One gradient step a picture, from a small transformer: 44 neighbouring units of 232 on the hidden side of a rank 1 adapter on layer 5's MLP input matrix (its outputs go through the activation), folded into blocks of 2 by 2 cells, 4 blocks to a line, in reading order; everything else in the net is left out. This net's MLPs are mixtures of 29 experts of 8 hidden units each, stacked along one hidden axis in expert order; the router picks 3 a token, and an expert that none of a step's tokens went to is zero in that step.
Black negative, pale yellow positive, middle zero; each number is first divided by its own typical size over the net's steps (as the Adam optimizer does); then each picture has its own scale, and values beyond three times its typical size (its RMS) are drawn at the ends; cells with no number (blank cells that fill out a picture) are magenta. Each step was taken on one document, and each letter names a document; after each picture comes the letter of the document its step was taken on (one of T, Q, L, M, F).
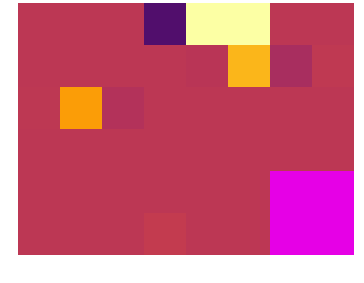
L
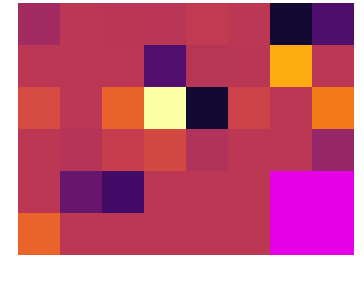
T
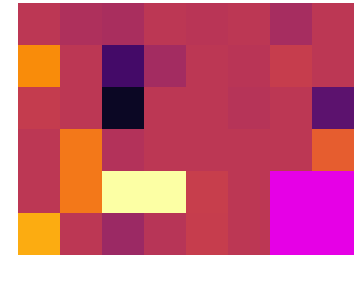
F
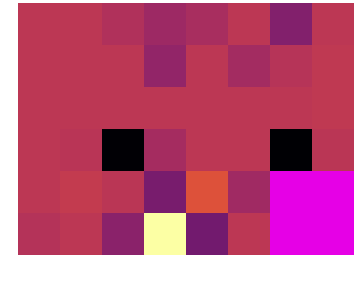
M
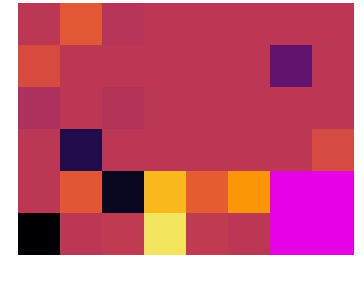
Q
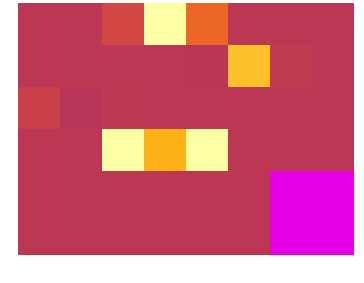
L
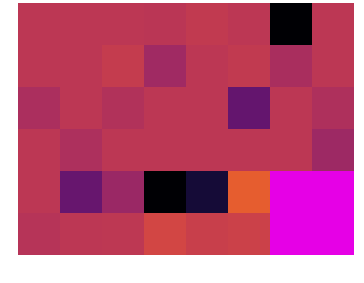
F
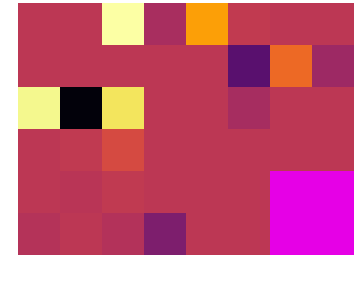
L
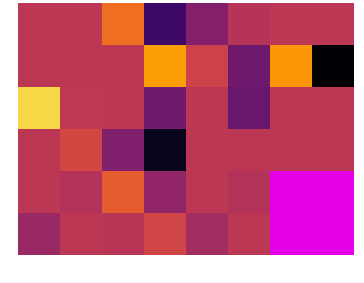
L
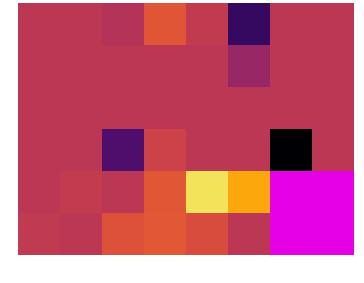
M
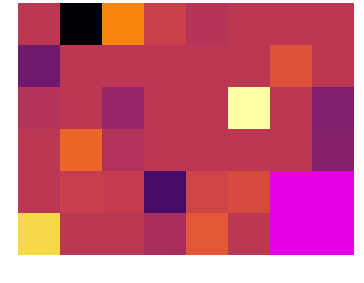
F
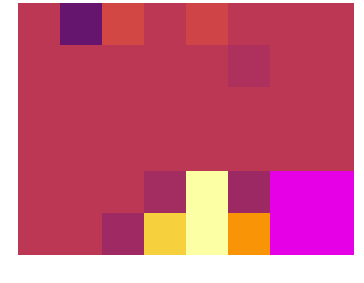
Q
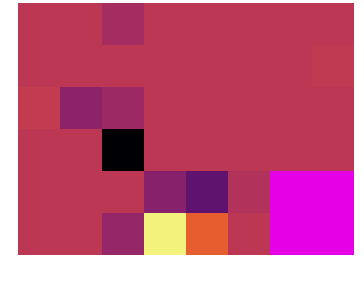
M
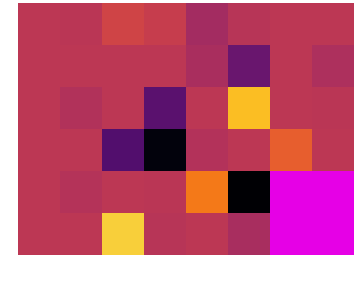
M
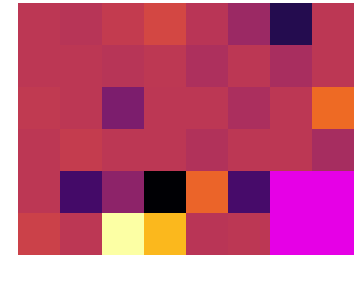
T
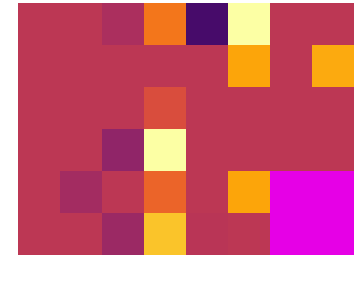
M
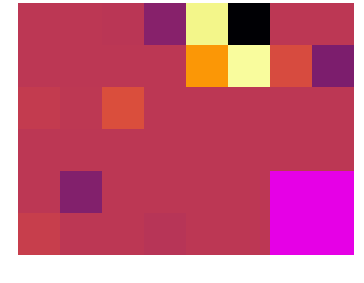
L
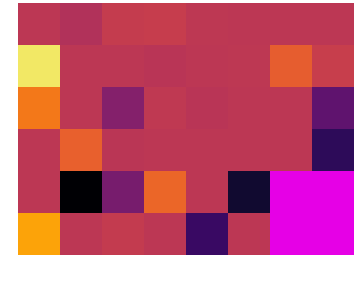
F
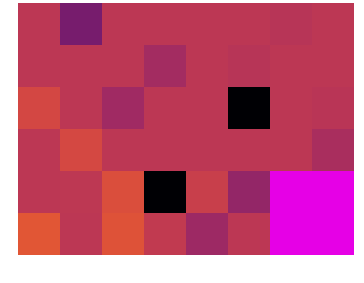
F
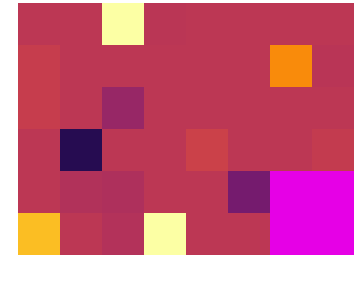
Q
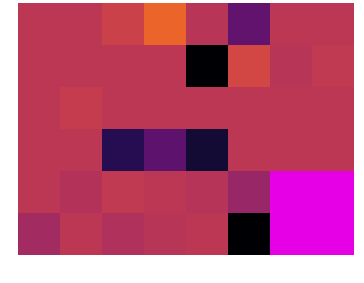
L
